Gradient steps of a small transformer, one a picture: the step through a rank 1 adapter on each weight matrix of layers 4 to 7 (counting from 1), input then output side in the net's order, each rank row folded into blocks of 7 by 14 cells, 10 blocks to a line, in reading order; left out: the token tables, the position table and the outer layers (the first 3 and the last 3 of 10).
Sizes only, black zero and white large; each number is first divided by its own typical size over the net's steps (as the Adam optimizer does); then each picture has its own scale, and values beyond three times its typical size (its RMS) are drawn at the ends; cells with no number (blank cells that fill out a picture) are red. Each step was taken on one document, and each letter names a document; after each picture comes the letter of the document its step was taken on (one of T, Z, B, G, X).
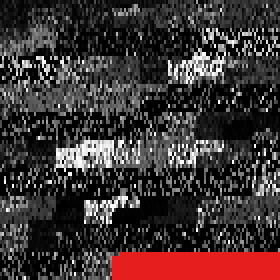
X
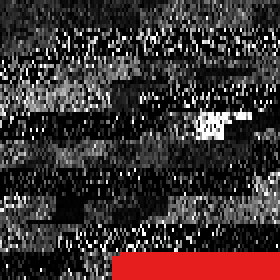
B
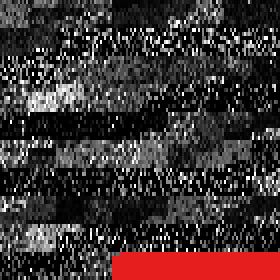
B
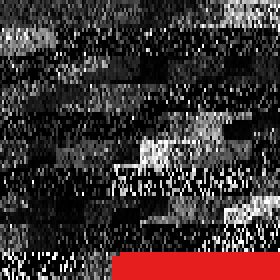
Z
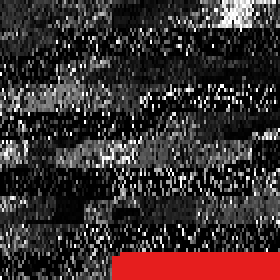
B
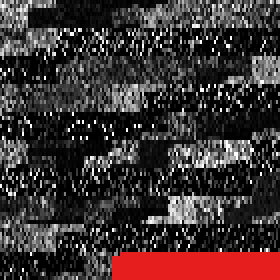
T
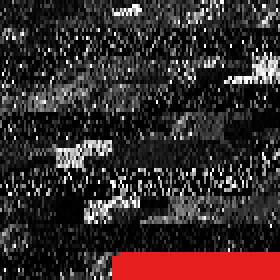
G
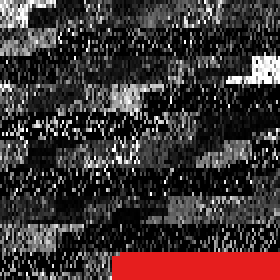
T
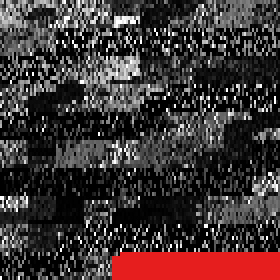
B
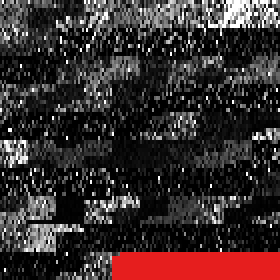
G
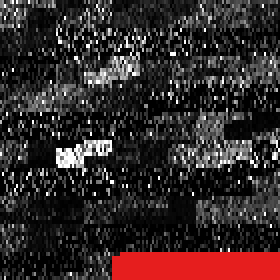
G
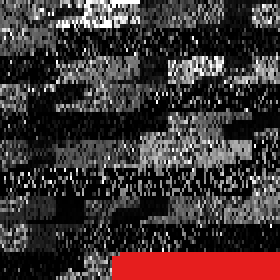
X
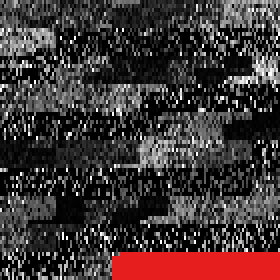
Z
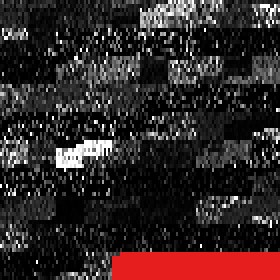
G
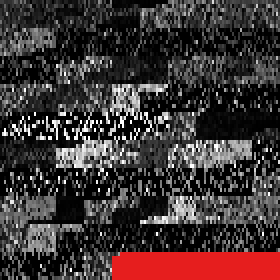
X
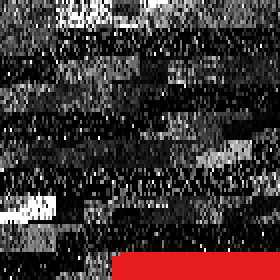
X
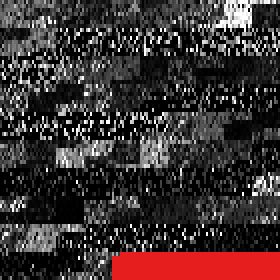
B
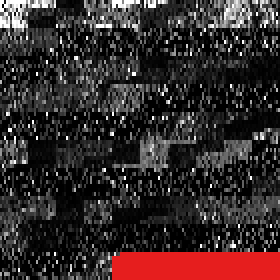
G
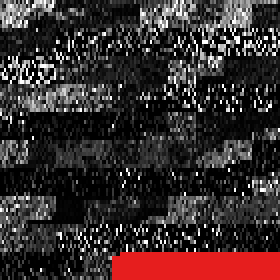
B
